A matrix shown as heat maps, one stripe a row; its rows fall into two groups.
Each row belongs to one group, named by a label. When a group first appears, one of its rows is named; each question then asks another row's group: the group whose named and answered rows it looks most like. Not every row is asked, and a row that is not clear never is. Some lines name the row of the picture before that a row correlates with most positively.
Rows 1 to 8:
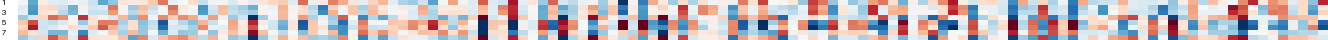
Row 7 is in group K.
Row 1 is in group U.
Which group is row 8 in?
U
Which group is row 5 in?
K
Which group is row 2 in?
U
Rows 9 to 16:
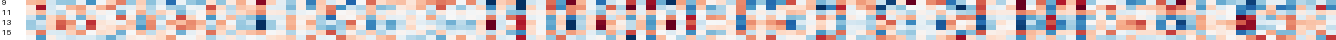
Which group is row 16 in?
U
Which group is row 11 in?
K
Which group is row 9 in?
K
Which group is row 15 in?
K
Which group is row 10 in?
K
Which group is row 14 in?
U
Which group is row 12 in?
U
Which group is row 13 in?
U
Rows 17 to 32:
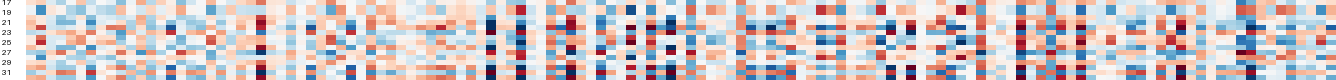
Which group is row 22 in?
K
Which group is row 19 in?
U
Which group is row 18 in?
U
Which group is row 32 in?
K
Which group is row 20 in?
K
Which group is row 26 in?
K
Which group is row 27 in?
U
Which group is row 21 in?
K
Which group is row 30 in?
K
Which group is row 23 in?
U
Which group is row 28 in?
U
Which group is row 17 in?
K
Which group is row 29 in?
K
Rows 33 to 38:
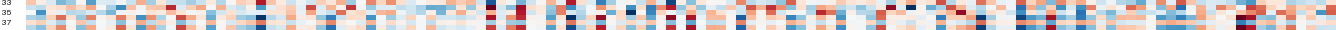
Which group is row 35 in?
U
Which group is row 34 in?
U
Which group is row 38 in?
U
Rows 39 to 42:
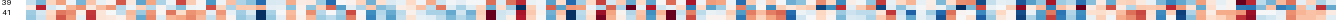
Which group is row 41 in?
U
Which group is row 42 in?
U
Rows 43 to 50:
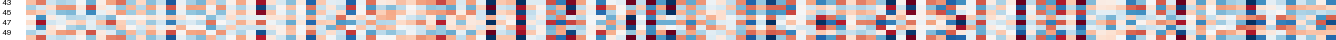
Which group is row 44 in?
U
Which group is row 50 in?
K
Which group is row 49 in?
U
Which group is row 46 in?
U
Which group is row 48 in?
U
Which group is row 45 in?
K
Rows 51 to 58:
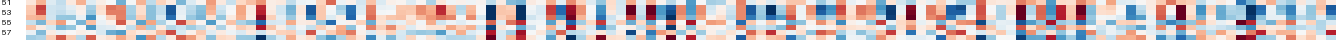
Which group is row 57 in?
U
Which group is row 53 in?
K
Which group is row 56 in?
K
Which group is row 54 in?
K
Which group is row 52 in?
K
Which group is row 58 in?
U
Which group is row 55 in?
U
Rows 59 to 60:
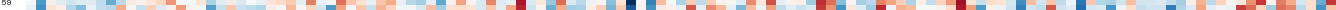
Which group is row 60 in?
U
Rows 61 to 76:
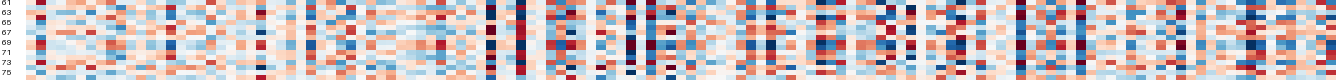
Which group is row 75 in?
U
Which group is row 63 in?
K
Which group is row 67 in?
U
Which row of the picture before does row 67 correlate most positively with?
59
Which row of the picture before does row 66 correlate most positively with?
59
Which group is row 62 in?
U
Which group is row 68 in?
U
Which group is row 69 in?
K
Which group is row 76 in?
K
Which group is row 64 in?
K
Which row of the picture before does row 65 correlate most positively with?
60
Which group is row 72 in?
U
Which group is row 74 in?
U
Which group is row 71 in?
U
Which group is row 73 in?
K
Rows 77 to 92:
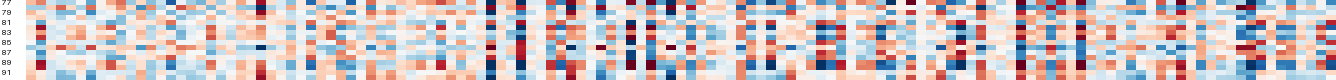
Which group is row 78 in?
U
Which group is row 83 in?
K
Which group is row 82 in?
K
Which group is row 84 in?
K
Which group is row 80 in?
K
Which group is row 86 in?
U
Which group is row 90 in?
K
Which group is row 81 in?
U
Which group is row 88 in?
U
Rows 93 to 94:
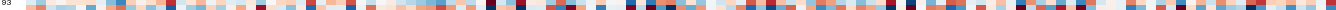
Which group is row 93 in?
U
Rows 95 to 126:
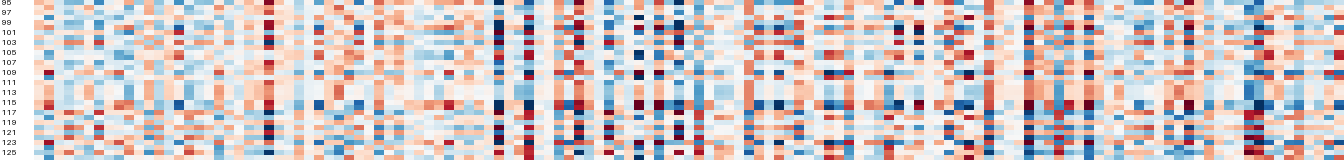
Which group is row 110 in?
U
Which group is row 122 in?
U
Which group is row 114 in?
K
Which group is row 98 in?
U
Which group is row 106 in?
U
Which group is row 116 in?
K
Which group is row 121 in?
K
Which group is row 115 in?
K
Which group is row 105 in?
U
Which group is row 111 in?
K
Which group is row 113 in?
K
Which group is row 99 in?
K
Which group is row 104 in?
K
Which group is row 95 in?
K
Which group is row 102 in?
K
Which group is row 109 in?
K
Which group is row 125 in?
U
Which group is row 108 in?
K
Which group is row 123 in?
K
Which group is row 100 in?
K
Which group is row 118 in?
U
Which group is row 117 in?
U
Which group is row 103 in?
U
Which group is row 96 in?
K
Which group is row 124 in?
U
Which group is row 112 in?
K
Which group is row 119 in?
K
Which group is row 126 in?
U
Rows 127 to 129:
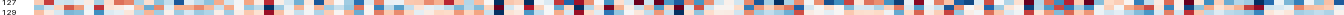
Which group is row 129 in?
K
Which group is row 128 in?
U
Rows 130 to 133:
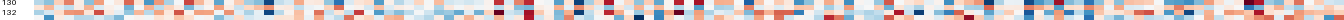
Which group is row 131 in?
K
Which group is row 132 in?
U
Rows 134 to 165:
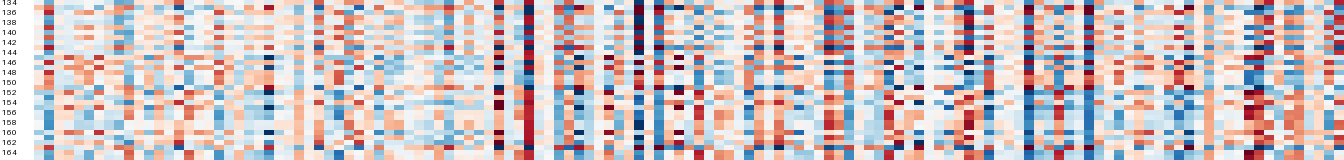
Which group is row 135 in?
K
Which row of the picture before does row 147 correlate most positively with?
132
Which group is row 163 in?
K
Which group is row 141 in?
K
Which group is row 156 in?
U
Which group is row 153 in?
U
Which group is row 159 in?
U
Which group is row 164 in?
U
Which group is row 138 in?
U
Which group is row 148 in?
K
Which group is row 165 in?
U
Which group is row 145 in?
U
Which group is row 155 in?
U
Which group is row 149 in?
K
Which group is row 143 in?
K
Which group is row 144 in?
U
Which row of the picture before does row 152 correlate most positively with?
130
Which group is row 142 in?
U
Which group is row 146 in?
K
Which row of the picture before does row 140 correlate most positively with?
133
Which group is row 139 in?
K
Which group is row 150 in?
K
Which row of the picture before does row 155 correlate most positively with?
130
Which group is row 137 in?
U
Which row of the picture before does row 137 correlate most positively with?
133
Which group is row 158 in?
U
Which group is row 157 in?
U
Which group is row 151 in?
K
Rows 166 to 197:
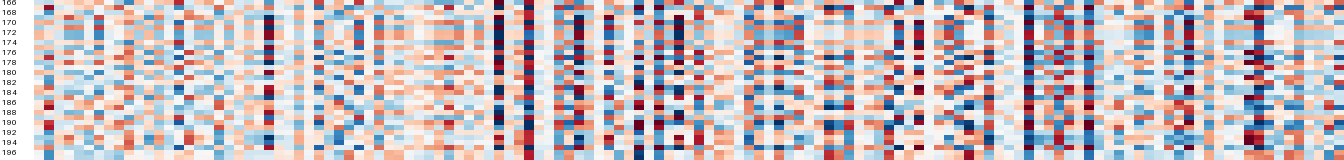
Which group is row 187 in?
K
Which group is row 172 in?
K
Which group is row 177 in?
K
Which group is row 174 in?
U
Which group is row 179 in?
U
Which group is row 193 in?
U
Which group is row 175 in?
K
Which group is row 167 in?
K
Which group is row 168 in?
U
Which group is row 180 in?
K
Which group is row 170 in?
K
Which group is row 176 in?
U
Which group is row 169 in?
U
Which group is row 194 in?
U
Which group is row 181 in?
U
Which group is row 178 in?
U
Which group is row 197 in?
U
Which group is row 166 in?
U
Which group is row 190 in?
K
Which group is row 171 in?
U
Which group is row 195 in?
K
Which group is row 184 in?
K
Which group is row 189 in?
U
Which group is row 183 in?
K
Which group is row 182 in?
U
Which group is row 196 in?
U
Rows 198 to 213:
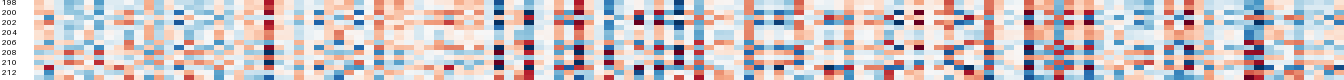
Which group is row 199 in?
K
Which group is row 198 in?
K
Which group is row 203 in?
K
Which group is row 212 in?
U
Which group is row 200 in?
K
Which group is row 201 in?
U
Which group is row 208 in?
U
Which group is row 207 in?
K
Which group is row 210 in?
U
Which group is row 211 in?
K
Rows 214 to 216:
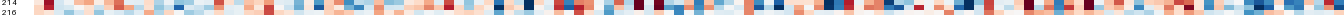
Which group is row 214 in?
K
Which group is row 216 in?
K
